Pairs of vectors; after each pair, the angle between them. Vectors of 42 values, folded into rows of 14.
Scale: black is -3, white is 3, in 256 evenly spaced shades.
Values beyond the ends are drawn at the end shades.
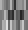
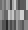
nearly opposite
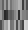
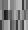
nearly parallel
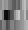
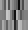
orthogonal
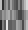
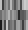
nearly parallel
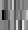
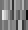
nearly opposite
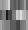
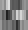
nearly parallel
